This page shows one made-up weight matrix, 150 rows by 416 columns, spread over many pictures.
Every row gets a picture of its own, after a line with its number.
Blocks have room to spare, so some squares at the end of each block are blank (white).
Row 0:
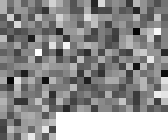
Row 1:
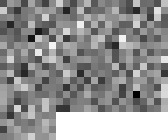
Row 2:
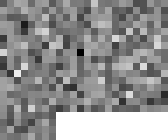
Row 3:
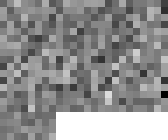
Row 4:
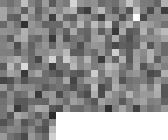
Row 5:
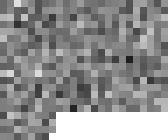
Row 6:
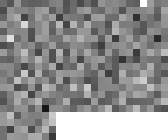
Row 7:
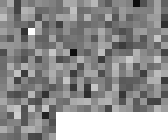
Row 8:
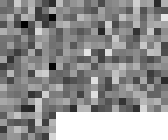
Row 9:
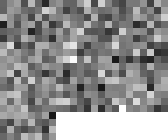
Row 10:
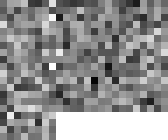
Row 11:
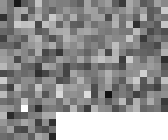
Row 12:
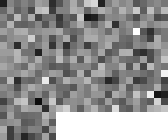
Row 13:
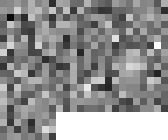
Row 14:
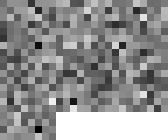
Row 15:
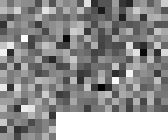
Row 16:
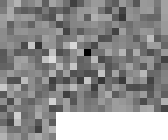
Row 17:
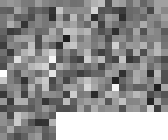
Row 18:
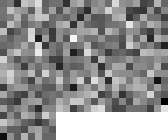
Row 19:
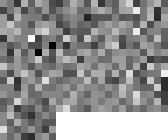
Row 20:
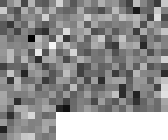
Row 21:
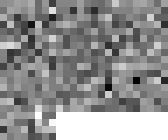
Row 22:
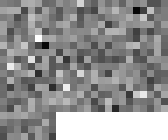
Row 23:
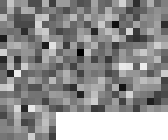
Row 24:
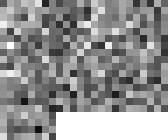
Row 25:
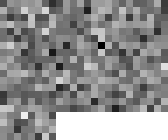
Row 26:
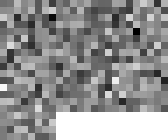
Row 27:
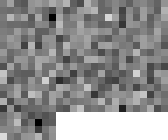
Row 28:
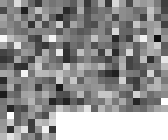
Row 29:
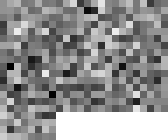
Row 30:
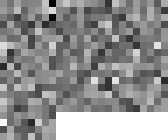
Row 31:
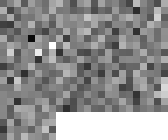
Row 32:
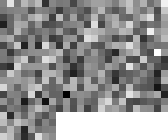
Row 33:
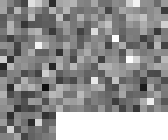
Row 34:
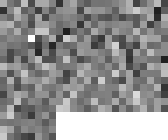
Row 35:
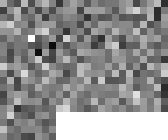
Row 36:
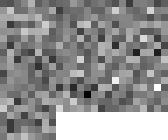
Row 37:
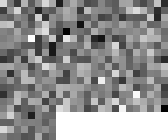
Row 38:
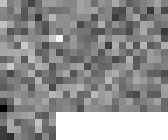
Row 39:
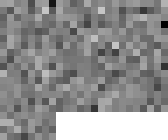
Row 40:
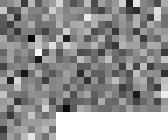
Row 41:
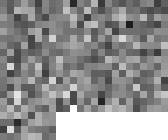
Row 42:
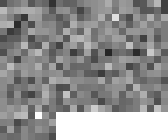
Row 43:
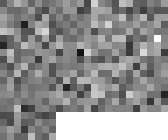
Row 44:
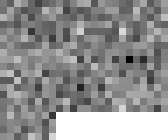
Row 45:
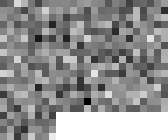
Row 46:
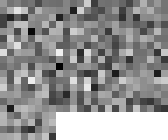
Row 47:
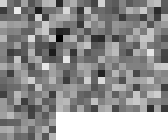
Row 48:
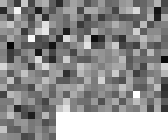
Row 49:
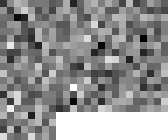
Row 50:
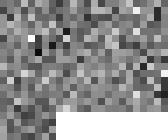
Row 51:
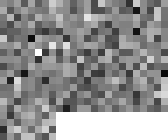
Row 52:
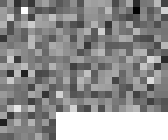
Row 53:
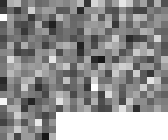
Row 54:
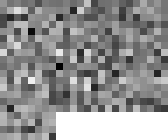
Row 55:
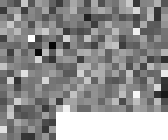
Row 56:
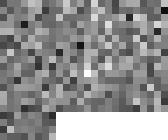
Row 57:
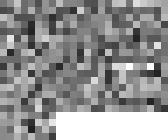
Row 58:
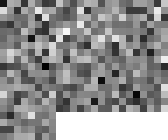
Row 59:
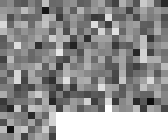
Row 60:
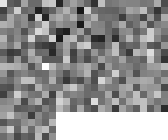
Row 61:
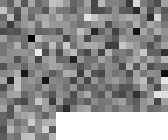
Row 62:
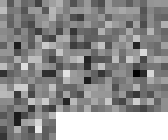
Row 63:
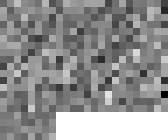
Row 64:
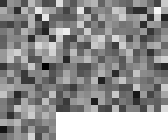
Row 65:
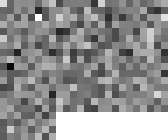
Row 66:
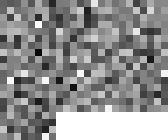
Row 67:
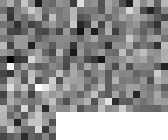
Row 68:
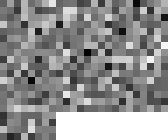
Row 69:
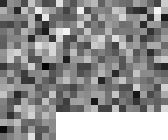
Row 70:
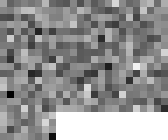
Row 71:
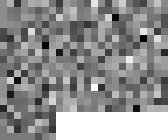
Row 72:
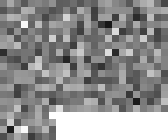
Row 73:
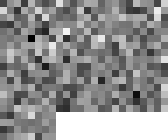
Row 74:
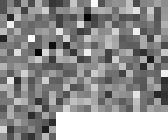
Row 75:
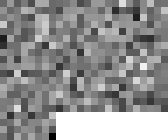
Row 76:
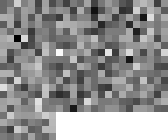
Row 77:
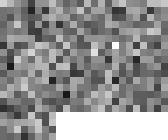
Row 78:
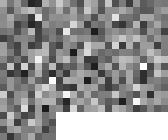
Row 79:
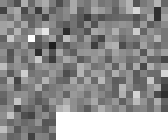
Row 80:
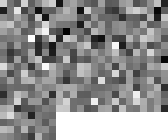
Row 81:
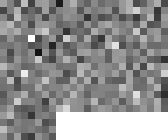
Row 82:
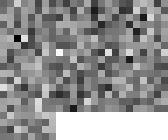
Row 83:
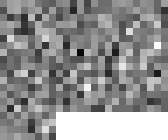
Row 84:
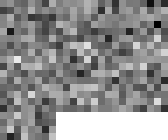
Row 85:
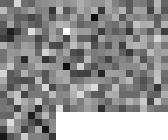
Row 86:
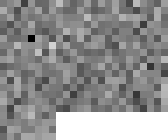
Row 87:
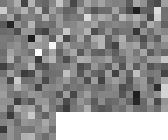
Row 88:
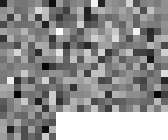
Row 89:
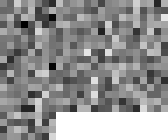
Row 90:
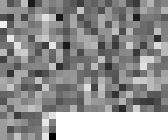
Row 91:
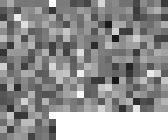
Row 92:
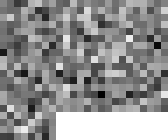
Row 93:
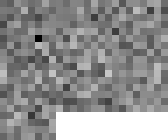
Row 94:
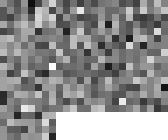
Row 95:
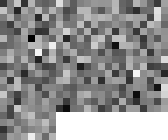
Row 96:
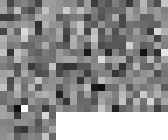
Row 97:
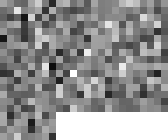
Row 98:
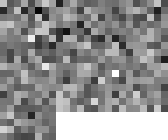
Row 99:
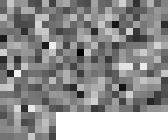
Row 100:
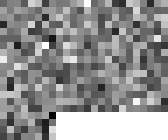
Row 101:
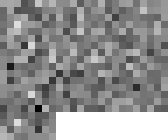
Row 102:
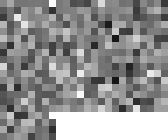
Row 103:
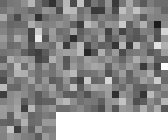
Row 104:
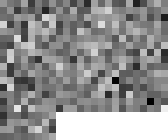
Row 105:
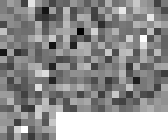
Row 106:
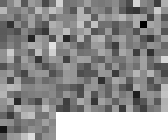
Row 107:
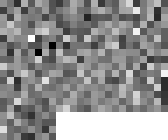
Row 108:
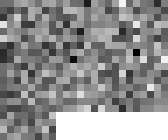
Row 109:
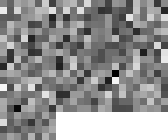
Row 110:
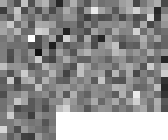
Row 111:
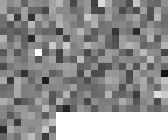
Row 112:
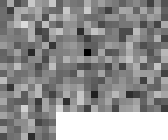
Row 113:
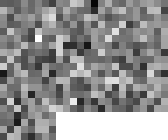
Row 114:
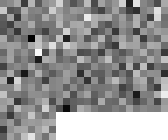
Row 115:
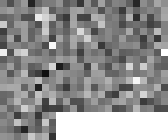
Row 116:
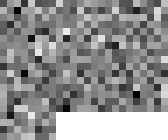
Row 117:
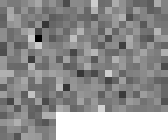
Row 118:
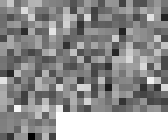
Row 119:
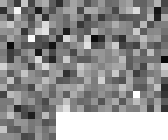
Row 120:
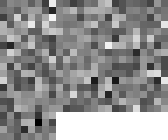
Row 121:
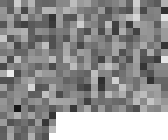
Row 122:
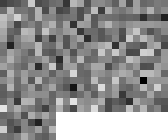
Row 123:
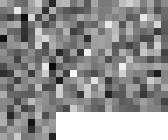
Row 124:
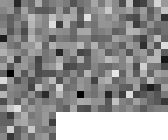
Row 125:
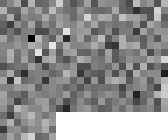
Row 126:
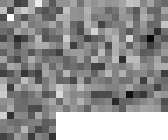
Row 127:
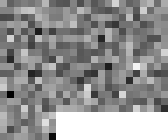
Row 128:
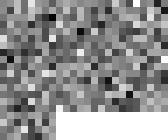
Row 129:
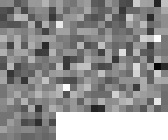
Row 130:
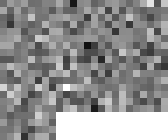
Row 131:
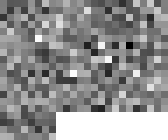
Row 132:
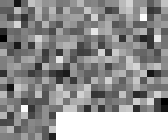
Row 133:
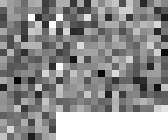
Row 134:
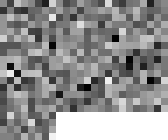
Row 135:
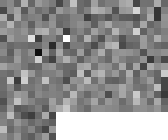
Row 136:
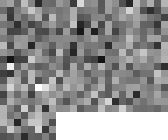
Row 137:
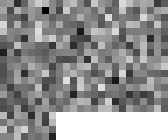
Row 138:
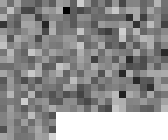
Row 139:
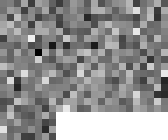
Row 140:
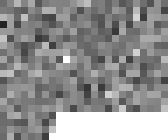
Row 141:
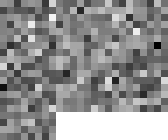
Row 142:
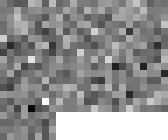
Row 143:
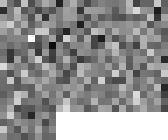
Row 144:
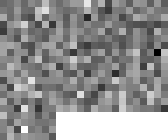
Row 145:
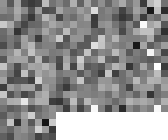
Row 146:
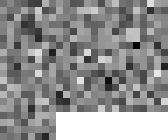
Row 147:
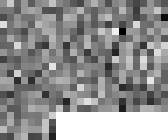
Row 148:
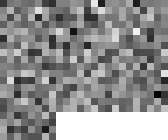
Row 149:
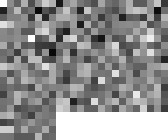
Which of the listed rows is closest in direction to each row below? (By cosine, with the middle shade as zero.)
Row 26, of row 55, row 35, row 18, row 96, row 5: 5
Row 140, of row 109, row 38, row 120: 109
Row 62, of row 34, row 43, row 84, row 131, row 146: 146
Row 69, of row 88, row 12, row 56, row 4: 88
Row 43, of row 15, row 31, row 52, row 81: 52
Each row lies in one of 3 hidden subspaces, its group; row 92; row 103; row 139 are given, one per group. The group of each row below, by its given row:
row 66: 139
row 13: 92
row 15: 92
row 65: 139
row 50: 139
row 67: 103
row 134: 92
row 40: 139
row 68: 92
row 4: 92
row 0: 139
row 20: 139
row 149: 139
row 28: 92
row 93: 103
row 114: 139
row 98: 139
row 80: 139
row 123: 92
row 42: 103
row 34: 139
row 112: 92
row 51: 139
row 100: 92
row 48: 139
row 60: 139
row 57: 92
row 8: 92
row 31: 139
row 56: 92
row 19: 139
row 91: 92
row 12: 139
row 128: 92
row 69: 139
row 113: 103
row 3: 92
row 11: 92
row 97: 92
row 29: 103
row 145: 103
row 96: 92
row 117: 103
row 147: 92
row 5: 92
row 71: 92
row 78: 103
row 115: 92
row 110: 139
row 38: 103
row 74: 139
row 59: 92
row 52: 92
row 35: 139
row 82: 92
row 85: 103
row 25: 103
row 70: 92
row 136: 103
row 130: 103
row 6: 92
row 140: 92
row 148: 139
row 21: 92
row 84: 103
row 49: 103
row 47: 139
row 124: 92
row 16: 103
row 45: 92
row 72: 92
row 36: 103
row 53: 92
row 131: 103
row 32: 103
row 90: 92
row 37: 139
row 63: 92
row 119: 139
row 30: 92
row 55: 139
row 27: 103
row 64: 139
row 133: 92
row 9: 92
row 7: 92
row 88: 139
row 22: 103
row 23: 92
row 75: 92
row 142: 92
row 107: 139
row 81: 139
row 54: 92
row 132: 92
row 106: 139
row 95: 139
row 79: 139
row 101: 103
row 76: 92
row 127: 92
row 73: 139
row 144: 92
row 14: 103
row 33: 92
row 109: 92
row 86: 139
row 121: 92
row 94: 92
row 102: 92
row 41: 103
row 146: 103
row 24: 103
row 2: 92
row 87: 139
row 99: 92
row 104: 92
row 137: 92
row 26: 92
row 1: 139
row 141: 92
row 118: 92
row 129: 103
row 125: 139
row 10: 92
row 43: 92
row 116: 139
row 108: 92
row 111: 139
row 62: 103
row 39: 103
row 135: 139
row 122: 103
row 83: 92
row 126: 92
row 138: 92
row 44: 92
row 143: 139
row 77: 103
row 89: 92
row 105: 92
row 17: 103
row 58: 139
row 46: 92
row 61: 139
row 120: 92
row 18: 103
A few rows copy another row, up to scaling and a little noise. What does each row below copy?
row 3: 63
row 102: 91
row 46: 54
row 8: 89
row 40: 114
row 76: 82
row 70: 127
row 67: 136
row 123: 97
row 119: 48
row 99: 23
